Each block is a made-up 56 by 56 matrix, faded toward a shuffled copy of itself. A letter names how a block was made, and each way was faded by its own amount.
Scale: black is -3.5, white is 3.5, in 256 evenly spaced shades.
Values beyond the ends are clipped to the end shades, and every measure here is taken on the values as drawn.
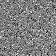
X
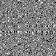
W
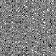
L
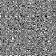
W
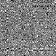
W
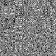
W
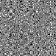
W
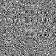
W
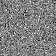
X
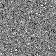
X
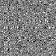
W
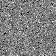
X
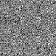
W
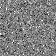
X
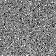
X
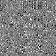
L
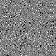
L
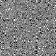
L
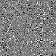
L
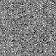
W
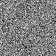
X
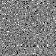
L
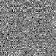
W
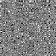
W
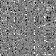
L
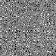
L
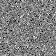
X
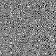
L
